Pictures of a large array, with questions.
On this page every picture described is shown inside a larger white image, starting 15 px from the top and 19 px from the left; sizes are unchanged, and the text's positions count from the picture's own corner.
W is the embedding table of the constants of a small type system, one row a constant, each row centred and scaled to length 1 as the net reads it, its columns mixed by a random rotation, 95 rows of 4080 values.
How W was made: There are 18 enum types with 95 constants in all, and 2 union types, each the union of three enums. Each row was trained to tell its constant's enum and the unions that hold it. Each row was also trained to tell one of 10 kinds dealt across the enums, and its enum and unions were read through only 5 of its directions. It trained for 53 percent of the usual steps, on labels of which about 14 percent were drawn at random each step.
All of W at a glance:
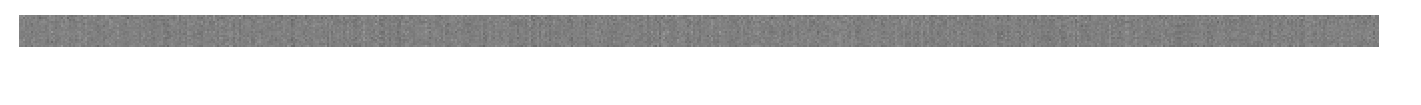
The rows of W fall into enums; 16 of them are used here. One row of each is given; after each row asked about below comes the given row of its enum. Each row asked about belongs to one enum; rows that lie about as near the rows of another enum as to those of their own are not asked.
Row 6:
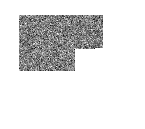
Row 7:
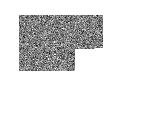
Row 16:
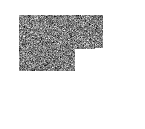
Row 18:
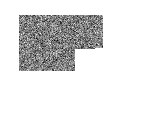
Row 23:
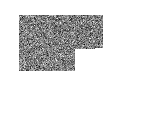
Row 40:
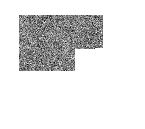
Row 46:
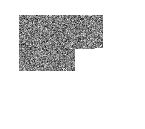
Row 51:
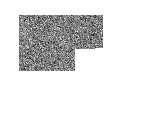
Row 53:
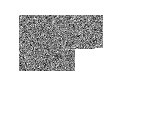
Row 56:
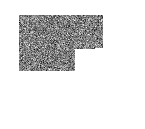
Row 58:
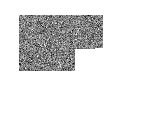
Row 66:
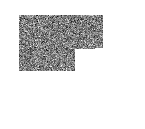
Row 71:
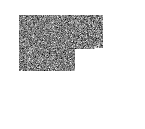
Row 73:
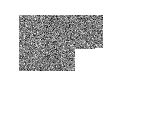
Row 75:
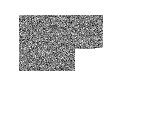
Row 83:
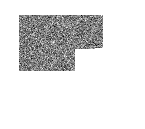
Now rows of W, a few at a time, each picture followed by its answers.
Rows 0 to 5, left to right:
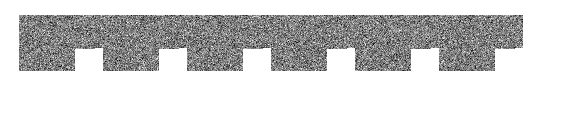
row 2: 75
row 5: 75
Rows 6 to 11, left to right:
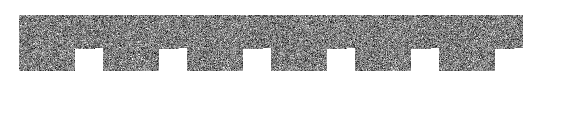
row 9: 18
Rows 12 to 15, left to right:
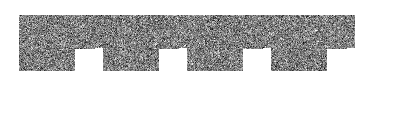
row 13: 46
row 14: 75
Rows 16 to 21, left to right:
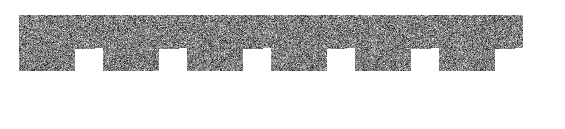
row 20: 6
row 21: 46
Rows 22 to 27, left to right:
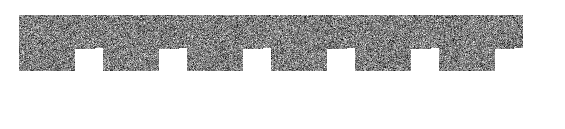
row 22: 51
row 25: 66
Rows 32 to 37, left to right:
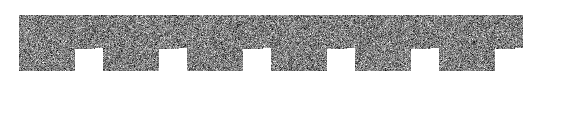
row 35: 75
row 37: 51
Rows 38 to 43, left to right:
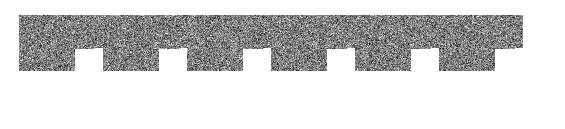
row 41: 56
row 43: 53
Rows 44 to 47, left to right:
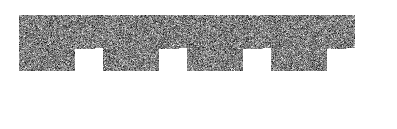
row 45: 66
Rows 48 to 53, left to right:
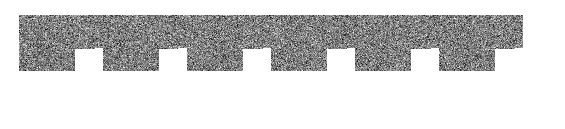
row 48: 53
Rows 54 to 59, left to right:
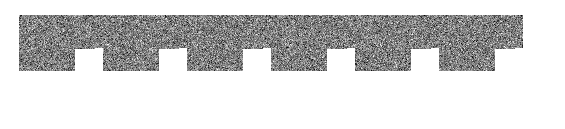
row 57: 6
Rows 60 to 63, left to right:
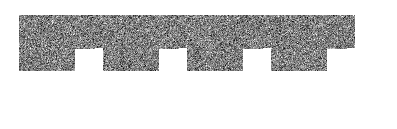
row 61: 53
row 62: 6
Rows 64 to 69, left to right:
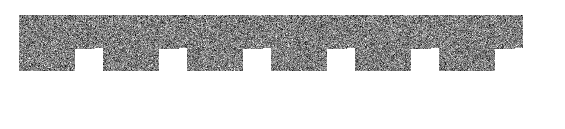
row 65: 56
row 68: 56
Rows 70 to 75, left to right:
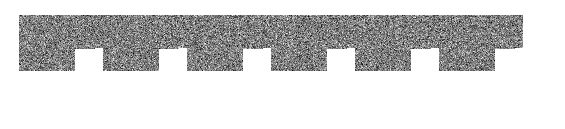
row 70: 58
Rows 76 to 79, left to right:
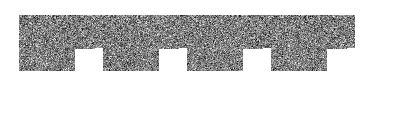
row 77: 53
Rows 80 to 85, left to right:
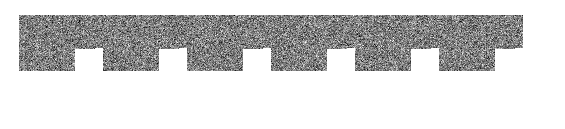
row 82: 51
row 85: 75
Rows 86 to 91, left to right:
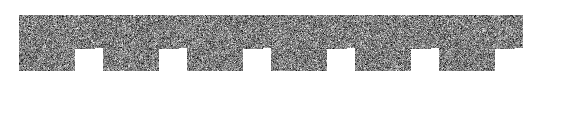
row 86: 58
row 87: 46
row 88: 51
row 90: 58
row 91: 53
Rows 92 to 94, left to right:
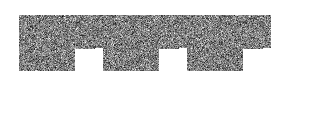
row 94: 51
